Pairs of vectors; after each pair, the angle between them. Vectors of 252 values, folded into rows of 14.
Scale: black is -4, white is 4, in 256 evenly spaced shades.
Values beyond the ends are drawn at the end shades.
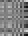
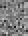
partly opposed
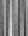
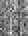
partly aligned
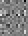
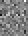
nearly opposite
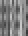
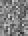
partly opposed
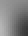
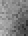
nearly parallel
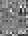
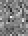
partly opposed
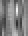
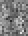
partly opposed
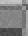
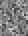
orthogonal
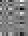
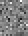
partly aligned
